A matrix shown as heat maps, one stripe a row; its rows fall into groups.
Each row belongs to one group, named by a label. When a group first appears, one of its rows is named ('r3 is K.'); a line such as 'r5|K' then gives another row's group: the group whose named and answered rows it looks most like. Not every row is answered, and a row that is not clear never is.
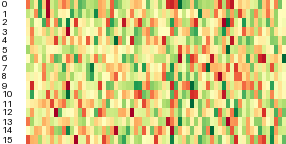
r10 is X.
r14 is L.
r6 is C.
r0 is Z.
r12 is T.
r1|Z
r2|X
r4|T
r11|L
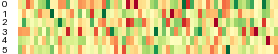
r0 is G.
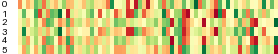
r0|L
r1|X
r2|C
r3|X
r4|C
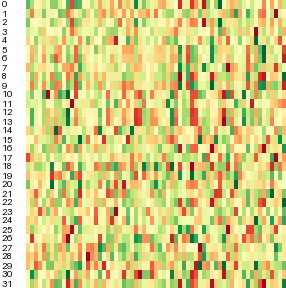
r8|C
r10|X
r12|X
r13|X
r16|C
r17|L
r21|G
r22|C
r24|G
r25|Z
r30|X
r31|C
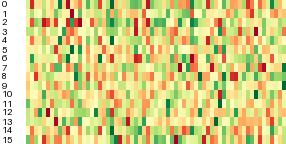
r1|Z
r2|L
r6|X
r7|C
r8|G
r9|T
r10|G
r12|Z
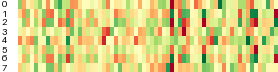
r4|G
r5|C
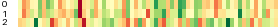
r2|L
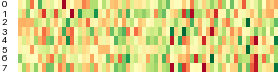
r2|G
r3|L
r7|C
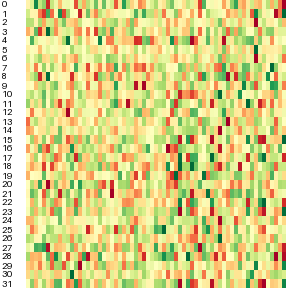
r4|X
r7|G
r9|G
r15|C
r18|L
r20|Z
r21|X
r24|L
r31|C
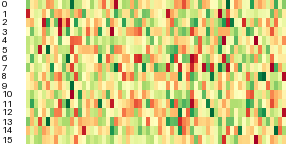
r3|X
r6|X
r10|Z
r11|X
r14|T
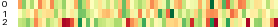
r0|T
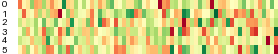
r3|C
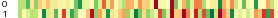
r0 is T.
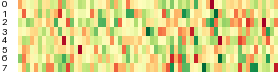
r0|L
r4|Z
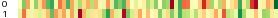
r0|C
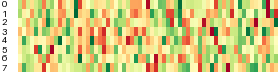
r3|G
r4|X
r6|T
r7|T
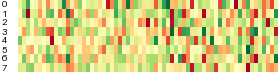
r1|C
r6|C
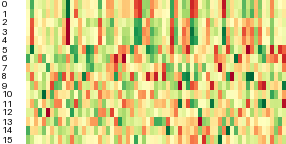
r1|X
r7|L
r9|C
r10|G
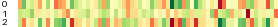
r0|Z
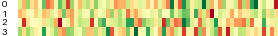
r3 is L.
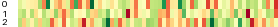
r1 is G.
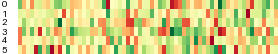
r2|X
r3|Z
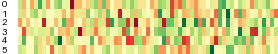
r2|L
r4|X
